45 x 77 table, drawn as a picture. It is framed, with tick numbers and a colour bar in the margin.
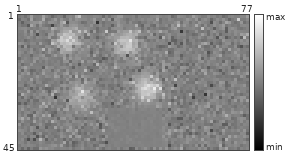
Odd rows or columns: none. Calmest part: bottom middle. Bumps: four. Slope: none. Odd patch: calmer, in the bottom middle. Mirror symmetry: none.
